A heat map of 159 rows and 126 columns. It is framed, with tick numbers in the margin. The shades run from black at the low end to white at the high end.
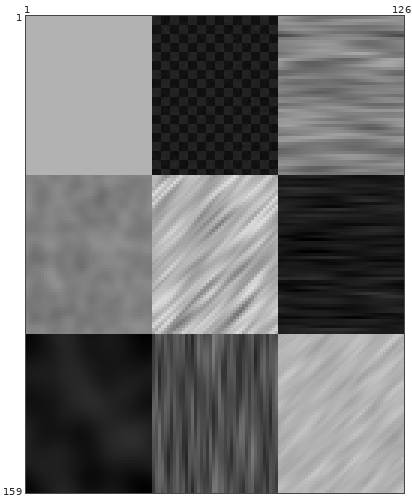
The table splits into 3 rows of 3 panels. Panel 1,1: high, flat. Panel 1,2: very low, checkered, faint in contrast. Panel 1,3: middling, streaked across. Panel 2,1: middling, blotchy, faint in contrast. Panel 2,2: high, slanting up to the right. Panel 2,3: very low, streaked across, faint in contrast. Panel 3,1: very low, smooth, faint in contrast. Panel 3,2: low, streaked downward. Panel 3,3: high, slanting up to the right, faint in contrast.
